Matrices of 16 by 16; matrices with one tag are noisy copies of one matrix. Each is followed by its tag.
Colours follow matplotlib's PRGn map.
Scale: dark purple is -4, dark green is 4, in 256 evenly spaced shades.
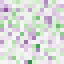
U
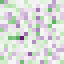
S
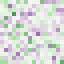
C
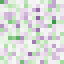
S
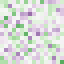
C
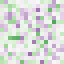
S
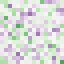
C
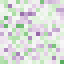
C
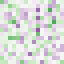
S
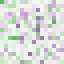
S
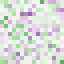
C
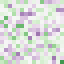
C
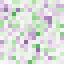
U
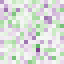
U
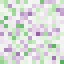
C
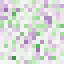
U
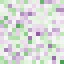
C
